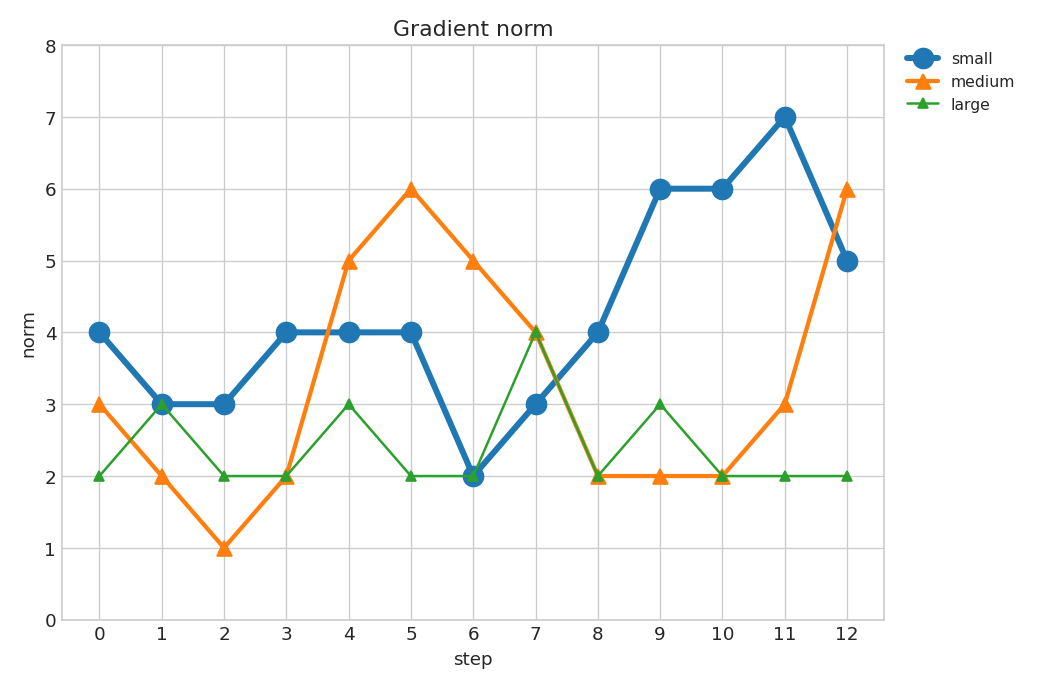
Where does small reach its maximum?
11
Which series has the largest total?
small
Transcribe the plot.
Title: Gradient norm
x-axis: step, ticks 0 1 2 3 4 5 6 7 8 9 10 11 12
y-axis: norm, ticks 0 1 2 3 4 5 6 7 8
Legend: small, medium, large
Values:
small: 4 3 3 4 4 4 2 3 4 6 6 7 5
medium: 3 2 1 2 5 6 5 4 2 2 2 3 6
large: 2 3 2 2 3 2 2 4 2 3 2 2 2
